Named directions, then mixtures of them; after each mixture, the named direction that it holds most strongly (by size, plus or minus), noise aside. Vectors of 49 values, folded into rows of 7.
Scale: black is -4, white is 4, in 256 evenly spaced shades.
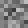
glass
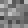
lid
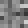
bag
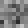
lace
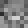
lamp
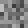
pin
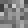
pin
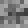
bag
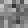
lace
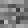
lace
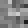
bag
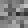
bag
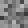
bag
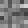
bag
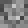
lamp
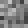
lid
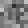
pin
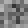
lace
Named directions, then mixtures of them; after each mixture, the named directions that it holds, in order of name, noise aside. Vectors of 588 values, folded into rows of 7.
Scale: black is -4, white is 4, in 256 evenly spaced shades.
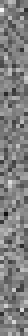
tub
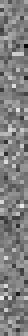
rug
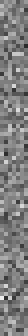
rug, tub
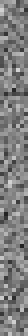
rug, tub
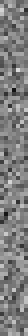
rug, tub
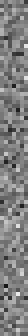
rug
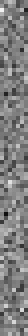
tub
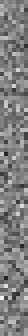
rug, tub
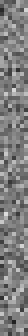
rug, tub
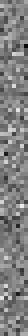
rug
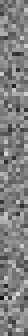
rug, tub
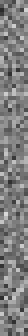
rug, tub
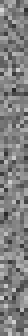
rug, tub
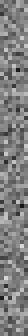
rug, tub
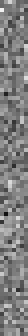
rug, tub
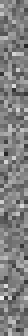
rug, tub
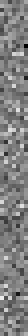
rug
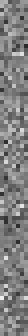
rug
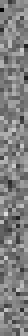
rug, tub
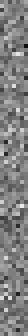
rug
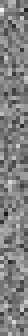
tub
